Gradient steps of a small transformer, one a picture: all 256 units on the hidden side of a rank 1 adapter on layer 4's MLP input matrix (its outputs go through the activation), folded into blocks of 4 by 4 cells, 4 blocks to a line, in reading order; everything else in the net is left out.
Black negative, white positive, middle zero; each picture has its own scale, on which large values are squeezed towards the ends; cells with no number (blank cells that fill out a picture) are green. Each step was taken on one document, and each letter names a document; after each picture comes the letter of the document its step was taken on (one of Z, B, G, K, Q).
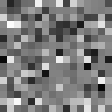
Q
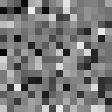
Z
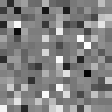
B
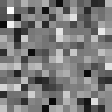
Z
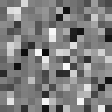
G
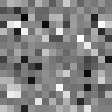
B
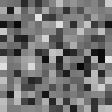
Z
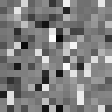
G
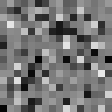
Q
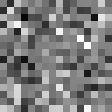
B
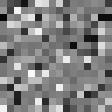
Q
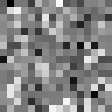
Q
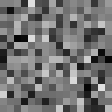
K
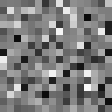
Z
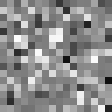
G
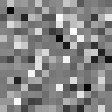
Q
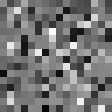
G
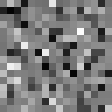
G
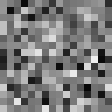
K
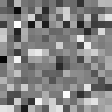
B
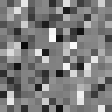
G
